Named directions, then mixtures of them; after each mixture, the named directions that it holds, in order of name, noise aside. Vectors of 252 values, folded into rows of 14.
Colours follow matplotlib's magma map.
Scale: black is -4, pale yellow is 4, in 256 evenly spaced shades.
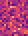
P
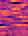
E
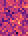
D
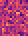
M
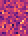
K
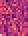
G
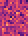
M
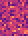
P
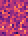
K, P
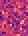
K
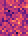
D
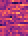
E, M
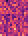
G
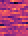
E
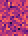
P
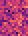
D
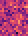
D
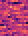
E, P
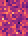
D, G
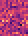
D, P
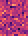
G, P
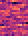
E, P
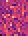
G, P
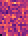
E, G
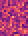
K, P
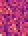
G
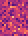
P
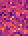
M, P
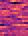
E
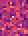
M, P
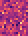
G, K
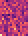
G
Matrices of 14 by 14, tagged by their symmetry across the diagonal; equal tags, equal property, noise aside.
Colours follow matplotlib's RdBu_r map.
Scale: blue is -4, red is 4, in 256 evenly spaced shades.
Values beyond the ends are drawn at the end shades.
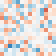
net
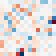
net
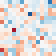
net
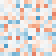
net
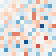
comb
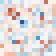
comb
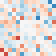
net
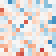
net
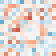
comb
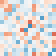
comb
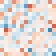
comb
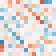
net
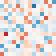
net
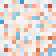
comb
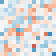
comb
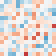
comb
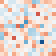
comb
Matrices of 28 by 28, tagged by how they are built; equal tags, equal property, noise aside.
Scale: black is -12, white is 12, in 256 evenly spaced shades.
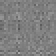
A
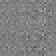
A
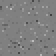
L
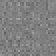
A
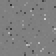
L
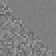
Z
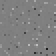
L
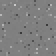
L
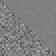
Z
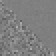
Z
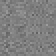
A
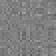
A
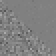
Z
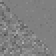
Z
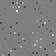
L
